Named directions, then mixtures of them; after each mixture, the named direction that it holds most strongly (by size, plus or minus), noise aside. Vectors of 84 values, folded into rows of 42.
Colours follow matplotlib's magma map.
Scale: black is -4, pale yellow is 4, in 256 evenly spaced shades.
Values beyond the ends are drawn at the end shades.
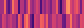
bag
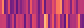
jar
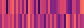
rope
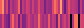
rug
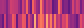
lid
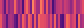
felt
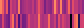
rug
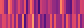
rope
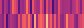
lid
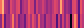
rug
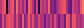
rope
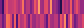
jar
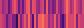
felt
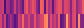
felt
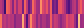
bag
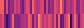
rug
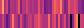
rug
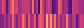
lid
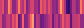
bag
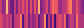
rope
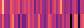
rug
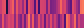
rope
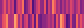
felt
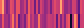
rug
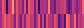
rope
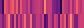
jar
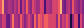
rug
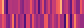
jar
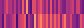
lid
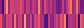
jar
